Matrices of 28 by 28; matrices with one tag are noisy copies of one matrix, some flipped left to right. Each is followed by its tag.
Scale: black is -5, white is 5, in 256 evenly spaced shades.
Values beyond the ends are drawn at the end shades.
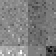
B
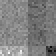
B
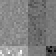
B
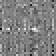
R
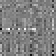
R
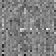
R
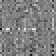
R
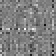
R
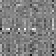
R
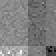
B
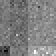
B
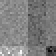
B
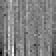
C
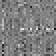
R
